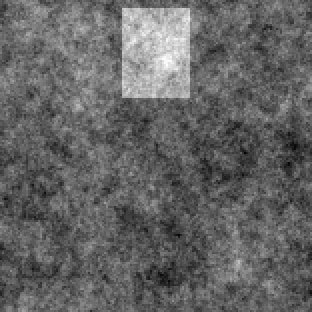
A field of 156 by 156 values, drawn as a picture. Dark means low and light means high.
Stripes: none. Histogram: skewed, a long tail of high values. Ninth with the highest average: top middle. Odd patch: higher, in the top middle. Average level on the scale: 40%.
